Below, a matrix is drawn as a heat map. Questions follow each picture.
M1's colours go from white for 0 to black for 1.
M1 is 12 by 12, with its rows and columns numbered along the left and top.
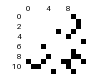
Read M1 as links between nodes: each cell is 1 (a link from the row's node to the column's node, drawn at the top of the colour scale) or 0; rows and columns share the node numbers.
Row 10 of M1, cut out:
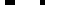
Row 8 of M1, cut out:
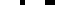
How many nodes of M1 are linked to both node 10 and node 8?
0
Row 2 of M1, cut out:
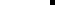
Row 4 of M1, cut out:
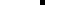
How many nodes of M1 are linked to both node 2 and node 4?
0
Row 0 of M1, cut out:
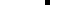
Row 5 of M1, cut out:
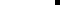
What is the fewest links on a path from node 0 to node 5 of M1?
3
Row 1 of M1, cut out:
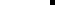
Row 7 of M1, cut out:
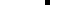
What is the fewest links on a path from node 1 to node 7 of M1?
4
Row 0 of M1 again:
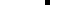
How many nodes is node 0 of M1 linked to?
1
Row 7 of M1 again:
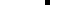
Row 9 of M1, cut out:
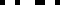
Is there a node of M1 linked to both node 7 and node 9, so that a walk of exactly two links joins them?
no
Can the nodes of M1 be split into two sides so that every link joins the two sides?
yes
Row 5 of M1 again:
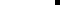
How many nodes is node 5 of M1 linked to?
1
